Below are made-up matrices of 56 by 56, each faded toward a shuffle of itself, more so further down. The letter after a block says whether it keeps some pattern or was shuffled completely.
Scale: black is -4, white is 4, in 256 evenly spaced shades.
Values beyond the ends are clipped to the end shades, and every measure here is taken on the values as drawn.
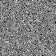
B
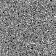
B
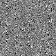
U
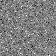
B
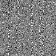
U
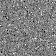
B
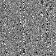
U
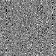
U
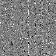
U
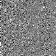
U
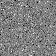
B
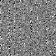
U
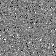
B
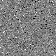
B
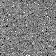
B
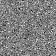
B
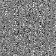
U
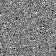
B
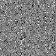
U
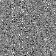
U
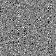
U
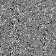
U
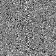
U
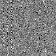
U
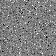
B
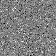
B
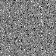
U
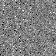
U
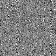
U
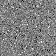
B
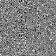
U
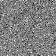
B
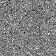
B
